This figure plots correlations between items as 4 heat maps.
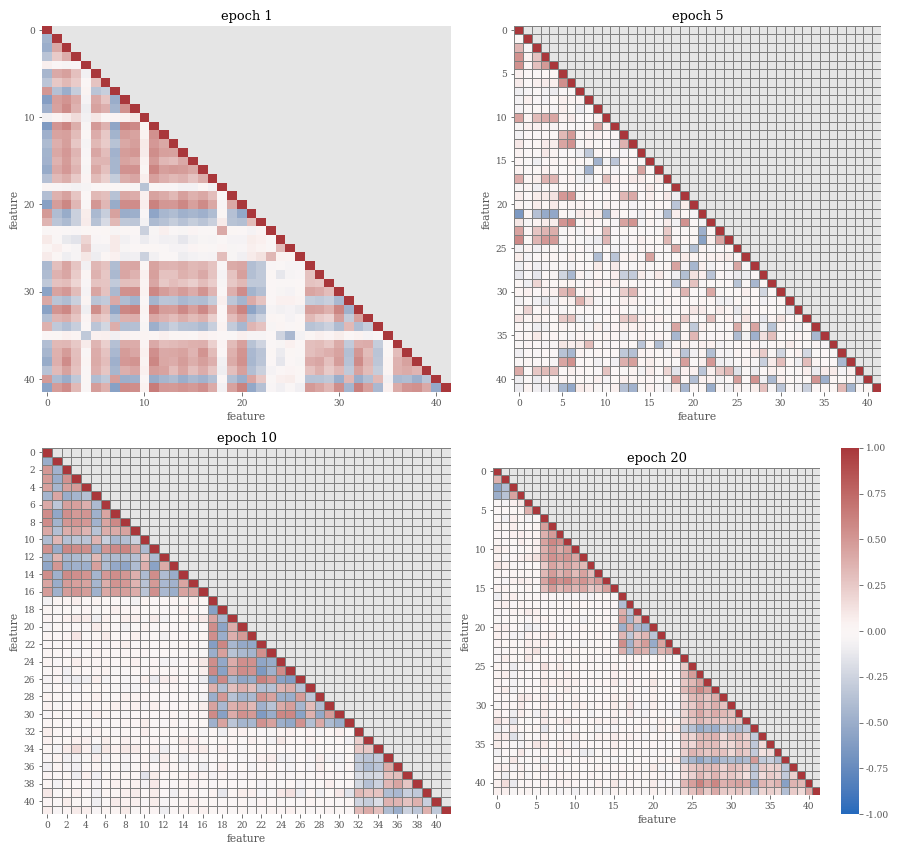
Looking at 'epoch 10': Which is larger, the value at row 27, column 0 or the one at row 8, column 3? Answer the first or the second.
the second
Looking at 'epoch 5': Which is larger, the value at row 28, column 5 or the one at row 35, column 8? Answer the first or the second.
the second
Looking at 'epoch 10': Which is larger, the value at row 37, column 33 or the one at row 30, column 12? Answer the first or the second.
the second
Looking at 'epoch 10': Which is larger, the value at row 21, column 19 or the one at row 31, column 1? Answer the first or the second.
the first
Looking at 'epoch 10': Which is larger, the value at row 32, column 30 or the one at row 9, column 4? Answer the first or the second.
the second
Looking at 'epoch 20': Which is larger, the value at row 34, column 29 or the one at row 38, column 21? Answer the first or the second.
the first
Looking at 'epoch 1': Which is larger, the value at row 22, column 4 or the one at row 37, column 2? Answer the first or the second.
the second
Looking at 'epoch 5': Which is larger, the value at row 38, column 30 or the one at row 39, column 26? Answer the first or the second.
the first
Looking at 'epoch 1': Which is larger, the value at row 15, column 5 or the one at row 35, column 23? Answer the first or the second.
the first
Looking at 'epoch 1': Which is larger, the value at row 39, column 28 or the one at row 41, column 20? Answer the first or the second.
the second
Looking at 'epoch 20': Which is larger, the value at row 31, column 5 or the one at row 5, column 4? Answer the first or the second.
the second
